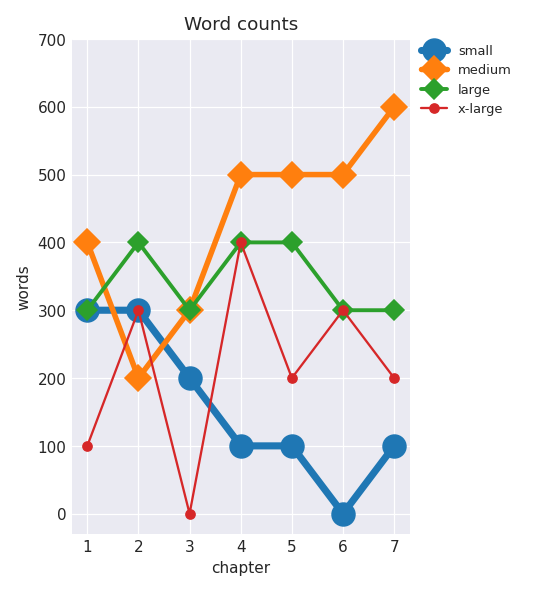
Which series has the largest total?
medium
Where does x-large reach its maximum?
4
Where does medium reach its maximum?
7
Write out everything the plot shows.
Title: Word counts
x-axis: chapter, ticks 1 2 3 4 5 6 7
y-axis: words, ticks 0 100 200 300 400 500 600 700
Legend: small, medium, large, x-large
Values:
small: 300 300 200 100 100 0 100
medium: 400 200 300 500 500 500 600
large: 300 400 300 400 400 300 300
x-large: 100 300 0 400 200 300 200
